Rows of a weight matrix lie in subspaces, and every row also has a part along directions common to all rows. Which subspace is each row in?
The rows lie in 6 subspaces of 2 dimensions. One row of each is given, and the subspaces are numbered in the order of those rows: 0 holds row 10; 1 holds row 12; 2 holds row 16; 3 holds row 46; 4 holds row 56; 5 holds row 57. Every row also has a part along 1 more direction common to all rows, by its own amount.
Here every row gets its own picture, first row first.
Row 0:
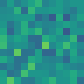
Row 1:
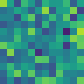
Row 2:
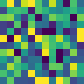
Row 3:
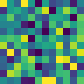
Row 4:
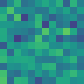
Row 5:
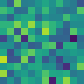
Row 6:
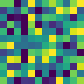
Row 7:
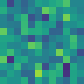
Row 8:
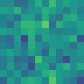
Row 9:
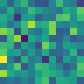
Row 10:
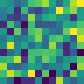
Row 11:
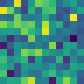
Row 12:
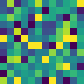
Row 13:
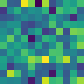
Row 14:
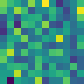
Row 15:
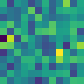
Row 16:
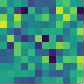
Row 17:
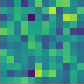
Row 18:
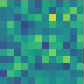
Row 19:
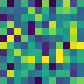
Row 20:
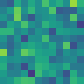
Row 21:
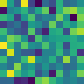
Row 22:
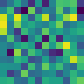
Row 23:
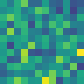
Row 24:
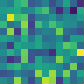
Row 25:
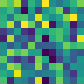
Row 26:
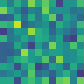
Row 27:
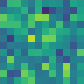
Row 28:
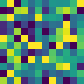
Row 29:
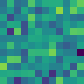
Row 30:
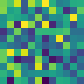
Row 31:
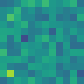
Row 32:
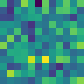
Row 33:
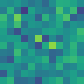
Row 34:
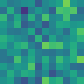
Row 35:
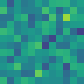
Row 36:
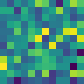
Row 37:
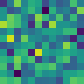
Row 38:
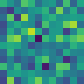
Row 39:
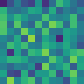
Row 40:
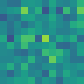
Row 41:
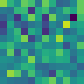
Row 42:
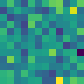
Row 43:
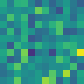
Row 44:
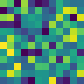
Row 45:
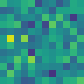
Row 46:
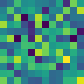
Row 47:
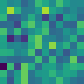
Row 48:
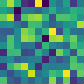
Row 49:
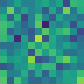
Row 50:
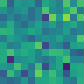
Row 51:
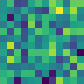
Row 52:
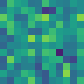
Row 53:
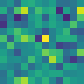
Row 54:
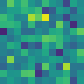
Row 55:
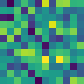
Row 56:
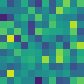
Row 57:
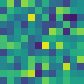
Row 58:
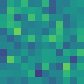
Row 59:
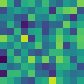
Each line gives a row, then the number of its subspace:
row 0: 5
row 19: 4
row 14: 2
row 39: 2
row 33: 2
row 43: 0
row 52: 5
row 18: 5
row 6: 0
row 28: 1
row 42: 0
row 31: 4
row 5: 1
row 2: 4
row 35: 5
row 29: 0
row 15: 4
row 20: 4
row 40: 2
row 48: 4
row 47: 3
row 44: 1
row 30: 2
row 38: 3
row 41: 2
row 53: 2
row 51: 0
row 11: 1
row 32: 4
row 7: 5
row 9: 1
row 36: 0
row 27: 5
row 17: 5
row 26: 1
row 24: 0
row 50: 5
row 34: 2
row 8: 3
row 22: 2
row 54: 5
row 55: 4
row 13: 4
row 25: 2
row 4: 3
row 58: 5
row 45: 3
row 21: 1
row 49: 3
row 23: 0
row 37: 3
